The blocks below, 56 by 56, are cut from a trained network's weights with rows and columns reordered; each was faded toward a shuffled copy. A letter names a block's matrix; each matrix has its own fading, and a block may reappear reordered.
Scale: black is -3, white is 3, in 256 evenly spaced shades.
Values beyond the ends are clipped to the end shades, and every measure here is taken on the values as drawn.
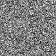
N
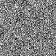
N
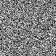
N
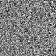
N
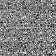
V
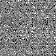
V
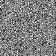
N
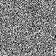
N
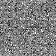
V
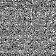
V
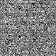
V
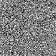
N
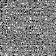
V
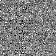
V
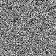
N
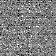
V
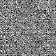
V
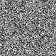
N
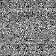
V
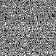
V
